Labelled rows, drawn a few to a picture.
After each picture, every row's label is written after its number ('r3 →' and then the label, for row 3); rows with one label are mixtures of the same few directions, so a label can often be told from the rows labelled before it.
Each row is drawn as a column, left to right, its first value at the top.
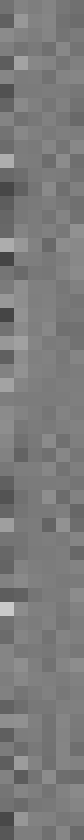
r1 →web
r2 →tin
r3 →tin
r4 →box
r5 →box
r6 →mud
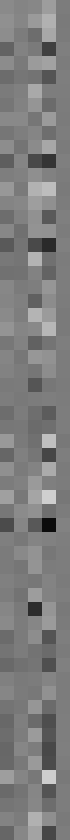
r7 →box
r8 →mud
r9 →web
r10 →box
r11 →box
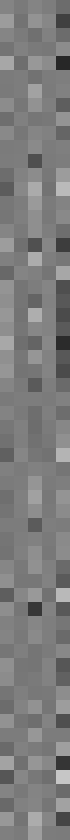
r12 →tin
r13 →tin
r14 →web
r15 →tin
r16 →tin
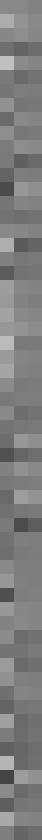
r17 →tin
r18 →box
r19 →box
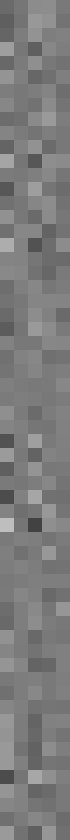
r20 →box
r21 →mud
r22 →box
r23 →mud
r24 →web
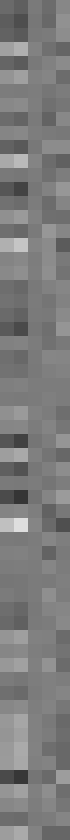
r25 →box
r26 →box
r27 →box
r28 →mud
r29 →box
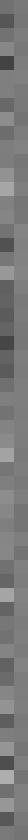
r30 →tin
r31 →mud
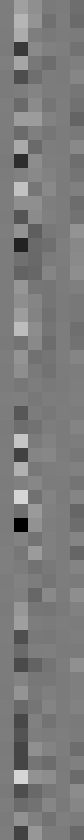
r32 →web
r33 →box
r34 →mud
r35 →tin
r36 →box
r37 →mud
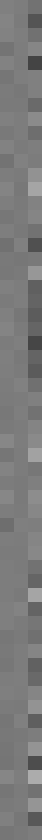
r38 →box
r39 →web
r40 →tin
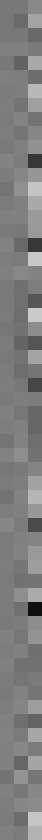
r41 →box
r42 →tin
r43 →web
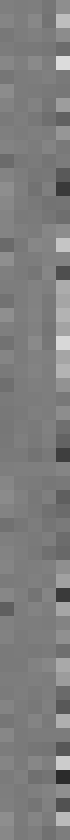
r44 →web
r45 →box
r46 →tin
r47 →mud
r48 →tin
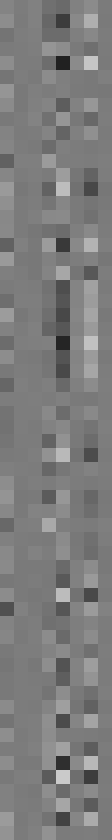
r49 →web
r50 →web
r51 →mud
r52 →box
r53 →tin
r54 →tin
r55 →tin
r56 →web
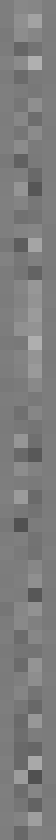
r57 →web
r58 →box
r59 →tin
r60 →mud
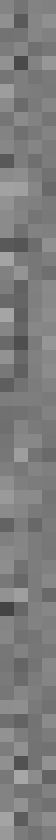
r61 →web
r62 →tin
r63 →box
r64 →tin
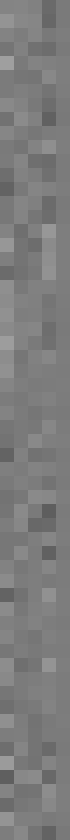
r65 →tin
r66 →mud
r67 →box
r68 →mud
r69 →mud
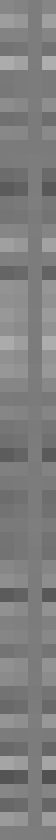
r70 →tin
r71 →tin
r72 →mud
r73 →tin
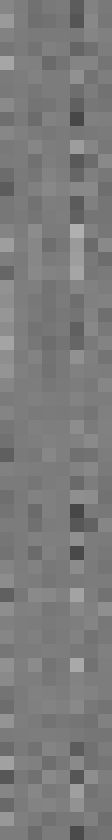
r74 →tin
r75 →tin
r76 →mud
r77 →tin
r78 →tin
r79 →mud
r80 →box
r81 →web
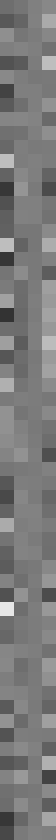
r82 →web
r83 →tin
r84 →mud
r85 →tin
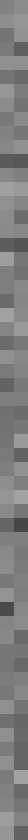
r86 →web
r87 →box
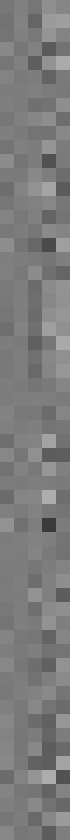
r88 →box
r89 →box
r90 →tin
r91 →box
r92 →tin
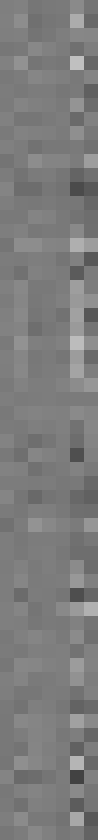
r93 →box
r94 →tin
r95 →box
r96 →box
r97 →web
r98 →tin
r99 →web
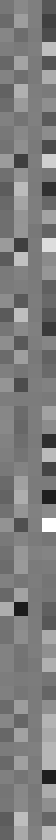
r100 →web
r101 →web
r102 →mud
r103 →box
